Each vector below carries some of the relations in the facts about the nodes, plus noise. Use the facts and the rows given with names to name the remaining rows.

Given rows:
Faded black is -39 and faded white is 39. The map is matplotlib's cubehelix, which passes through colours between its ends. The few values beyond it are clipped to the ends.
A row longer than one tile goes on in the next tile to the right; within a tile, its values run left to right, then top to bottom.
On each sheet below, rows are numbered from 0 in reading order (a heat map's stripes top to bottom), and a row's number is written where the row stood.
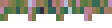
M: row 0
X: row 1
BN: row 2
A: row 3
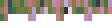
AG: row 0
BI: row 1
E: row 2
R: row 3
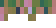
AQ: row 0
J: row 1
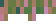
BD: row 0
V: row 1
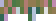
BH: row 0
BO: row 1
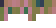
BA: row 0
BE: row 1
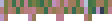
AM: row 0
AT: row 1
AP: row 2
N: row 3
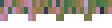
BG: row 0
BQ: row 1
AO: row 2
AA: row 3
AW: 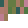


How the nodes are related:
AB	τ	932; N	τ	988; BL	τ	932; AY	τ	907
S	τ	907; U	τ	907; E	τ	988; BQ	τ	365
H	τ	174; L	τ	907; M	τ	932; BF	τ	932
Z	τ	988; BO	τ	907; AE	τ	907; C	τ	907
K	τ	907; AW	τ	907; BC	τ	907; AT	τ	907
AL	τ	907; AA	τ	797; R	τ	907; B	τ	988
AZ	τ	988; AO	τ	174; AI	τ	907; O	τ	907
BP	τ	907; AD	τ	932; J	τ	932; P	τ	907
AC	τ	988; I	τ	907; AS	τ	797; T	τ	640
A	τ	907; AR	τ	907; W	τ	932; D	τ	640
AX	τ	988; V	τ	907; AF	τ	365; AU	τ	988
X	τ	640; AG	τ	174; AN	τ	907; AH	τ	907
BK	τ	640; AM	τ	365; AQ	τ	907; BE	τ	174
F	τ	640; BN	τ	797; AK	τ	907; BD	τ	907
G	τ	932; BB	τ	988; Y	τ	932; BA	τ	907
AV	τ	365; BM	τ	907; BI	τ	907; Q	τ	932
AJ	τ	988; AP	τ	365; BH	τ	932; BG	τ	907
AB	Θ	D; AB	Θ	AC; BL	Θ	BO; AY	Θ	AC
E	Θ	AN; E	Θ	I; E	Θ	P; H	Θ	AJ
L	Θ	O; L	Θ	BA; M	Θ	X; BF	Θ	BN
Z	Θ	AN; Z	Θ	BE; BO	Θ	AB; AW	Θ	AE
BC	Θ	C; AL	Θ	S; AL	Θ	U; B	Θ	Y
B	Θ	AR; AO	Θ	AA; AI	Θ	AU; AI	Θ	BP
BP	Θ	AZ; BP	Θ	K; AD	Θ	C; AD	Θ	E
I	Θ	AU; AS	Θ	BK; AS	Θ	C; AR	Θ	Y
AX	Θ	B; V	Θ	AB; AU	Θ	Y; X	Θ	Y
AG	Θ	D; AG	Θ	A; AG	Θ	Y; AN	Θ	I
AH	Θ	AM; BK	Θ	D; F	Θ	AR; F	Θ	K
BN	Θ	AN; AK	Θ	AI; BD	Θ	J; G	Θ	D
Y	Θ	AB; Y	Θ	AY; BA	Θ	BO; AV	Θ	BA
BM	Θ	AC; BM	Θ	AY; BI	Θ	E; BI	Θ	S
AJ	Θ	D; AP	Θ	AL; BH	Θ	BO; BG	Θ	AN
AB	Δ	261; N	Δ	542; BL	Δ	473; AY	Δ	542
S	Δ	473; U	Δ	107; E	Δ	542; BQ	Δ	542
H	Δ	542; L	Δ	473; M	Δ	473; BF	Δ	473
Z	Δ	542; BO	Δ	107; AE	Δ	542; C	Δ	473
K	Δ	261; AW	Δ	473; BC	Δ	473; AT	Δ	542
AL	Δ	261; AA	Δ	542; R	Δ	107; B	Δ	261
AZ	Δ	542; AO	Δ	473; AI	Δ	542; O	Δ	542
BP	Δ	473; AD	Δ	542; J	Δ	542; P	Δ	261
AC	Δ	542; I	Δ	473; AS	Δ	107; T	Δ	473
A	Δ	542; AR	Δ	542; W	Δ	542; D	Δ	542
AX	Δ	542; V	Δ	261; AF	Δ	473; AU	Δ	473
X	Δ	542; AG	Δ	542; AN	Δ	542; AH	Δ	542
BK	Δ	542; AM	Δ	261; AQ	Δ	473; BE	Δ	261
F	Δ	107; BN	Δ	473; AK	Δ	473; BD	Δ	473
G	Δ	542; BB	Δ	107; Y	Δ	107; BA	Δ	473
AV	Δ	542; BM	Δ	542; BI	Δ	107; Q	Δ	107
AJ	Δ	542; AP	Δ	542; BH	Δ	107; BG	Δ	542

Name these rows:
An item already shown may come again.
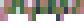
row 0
F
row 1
B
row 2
AJ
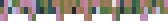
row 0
AN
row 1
AR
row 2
AF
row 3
Z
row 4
B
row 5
BI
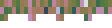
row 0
BF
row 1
BQ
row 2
T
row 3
AS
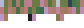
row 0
AM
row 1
AB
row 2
Q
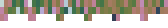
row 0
F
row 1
BB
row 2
BN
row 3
AD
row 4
G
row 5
BQ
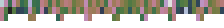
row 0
AU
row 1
AC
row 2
BL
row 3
BQ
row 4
M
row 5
D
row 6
Y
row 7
I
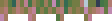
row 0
AL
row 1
AH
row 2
H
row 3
Q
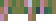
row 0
AI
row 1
AX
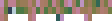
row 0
Z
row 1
AV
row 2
BK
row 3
AL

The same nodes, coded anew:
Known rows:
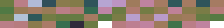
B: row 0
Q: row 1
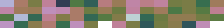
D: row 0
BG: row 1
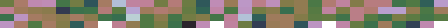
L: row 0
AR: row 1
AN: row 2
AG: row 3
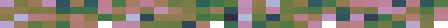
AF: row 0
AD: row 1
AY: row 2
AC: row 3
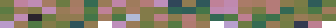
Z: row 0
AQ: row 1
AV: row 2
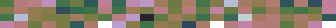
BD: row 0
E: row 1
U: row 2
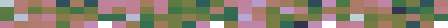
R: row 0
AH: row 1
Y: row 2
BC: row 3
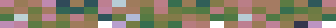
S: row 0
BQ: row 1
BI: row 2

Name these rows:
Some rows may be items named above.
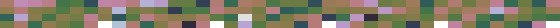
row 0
V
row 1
BA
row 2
AL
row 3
AX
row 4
H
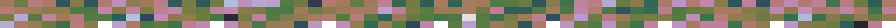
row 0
T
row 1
AA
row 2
BO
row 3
H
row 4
AL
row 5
I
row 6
BB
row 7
X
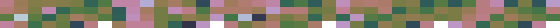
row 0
AP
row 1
Y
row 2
G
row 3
AV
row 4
AO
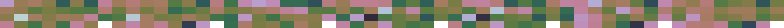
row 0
AM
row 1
BI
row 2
AB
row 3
AJ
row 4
AJ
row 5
Y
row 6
F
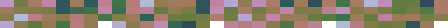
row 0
AF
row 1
AU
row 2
Q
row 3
BL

